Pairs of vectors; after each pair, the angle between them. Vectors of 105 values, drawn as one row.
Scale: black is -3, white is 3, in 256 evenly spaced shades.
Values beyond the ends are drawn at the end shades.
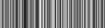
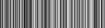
partly aligned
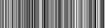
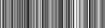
partly aligned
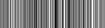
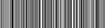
orthogonal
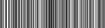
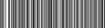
partly aligned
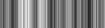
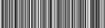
orthogonal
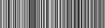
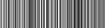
nearly parallel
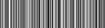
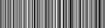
partly aligned
